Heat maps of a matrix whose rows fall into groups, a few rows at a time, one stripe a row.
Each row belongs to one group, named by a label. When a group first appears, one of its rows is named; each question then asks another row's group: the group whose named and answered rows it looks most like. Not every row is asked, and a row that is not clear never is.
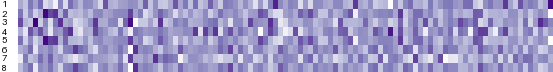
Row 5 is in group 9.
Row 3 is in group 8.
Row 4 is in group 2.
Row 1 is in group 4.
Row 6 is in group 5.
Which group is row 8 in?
5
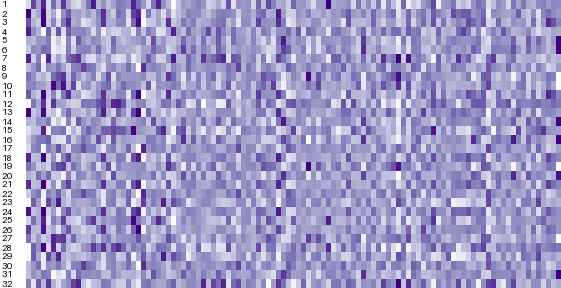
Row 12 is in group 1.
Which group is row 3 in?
8
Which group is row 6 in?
4
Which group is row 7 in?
2
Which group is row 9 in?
9
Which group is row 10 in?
9
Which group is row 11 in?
8
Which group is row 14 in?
4
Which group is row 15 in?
1
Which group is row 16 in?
4
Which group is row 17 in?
5
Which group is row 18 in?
8
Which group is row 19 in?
9
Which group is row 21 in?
8
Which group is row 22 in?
5
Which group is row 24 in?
8
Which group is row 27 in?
9
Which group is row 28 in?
1
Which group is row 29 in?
5
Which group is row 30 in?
5
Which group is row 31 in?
4
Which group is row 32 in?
2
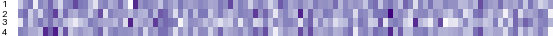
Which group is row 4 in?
9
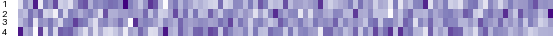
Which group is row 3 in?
5
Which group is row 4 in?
2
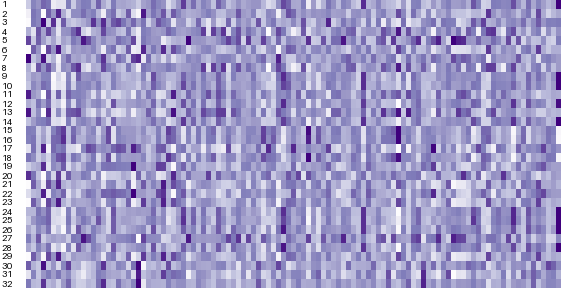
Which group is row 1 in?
4
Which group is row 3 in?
1
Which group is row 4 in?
2
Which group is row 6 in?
5
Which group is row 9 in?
4
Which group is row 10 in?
4
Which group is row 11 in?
2
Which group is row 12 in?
4
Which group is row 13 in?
2
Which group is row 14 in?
4
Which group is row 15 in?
9
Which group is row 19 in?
1
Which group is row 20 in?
2
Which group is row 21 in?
5
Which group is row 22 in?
1
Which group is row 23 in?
5
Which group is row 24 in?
4
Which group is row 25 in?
4
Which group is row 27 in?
5
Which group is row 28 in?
4
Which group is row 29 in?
5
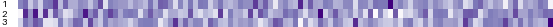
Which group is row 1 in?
9
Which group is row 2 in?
1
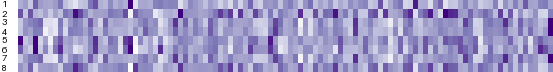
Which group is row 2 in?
5
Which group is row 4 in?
4
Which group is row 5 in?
8
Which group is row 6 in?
8
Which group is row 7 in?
4
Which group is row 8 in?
5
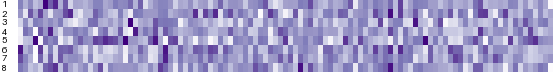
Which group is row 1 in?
9
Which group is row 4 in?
5
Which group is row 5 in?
1
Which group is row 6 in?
2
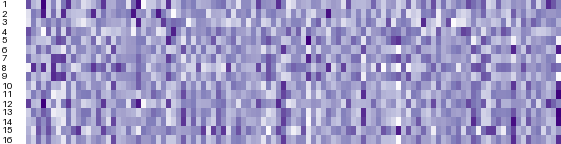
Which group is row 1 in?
8
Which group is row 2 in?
1
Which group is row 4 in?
2
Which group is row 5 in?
9
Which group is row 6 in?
4
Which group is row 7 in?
9
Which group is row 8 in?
1
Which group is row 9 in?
9
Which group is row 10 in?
4
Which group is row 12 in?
8
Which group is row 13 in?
4
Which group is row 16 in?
4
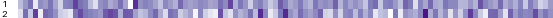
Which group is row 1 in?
5
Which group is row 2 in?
1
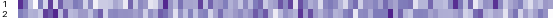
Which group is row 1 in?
2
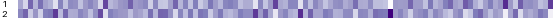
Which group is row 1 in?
4
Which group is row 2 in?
9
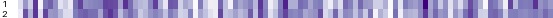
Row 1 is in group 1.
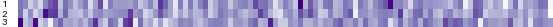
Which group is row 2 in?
9
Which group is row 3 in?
8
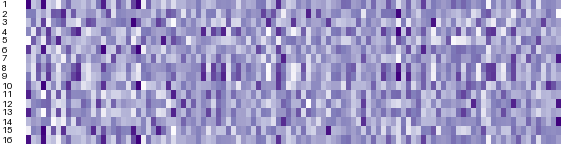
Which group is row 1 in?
8
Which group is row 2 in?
9
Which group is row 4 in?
2
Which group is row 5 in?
5
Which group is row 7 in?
4
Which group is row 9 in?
2
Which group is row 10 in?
8
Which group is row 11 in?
2
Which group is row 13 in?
2
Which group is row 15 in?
1
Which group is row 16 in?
8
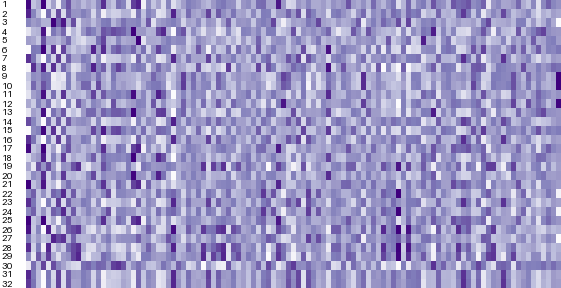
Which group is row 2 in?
2
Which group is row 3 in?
9
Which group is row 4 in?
1
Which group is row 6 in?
1
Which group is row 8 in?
1
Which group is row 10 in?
4
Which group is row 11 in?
1
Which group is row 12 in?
4
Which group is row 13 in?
1
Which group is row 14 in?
2
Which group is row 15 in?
1
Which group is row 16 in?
2
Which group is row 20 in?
1
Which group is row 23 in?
2
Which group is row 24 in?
9
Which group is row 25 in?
8
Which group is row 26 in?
2
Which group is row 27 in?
9
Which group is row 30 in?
1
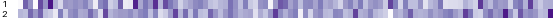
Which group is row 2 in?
4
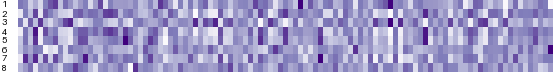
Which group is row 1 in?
9
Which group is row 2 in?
1
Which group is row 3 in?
2
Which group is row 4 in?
1
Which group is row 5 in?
1
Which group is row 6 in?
4
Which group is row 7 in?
1
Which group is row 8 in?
5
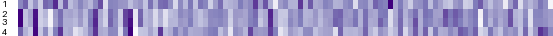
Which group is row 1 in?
9
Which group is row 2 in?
8
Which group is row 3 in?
8
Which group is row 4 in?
8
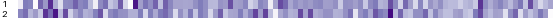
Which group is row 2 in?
9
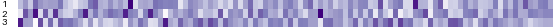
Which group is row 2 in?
1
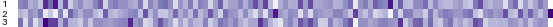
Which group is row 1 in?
9
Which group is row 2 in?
4
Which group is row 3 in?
9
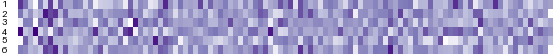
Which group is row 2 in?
9
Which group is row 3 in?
5
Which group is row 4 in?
8
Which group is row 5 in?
5
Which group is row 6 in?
9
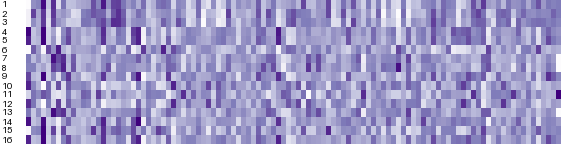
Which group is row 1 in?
1
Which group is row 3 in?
1
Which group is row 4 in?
8
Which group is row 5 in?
8
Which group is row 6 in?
5
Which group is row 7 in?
9
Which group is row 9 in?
8
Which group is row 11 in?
4
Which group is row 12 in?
2
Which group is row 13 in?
9
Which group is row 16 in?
8
